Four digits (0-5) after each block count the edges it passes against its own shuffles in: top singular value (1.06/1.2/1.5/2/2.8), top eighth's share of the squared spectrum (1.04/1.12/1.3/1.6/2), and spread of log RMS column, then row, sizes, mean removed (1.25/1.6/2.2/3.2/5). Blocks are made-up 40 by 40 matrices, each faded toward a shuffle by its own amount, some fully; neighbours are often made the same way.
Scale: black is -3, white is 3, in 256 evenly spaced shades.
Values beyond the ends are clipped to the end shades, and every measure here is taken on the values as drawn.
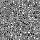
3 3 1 0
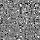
3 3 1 1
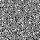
2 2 0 0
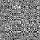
4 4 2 2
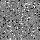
0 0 0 0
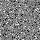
0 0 0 0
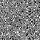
3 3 1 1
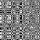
4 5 3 3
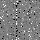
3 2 1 0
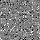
2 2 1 1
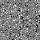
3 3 2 0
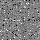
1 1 0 0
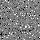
0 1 0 0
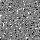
0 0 0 0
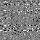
3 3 0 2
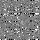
3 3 1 2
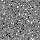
0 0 1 0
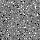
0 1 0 0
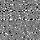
3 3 1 2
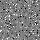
0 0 0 0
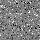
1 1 0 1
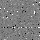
2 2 0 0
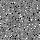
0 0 0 0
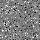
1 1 1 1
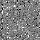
1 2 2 0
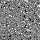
1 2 1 0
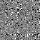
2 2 3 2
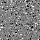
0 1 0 1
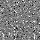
1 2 1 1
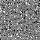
1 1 1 1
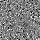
1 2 0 0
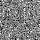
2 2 0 0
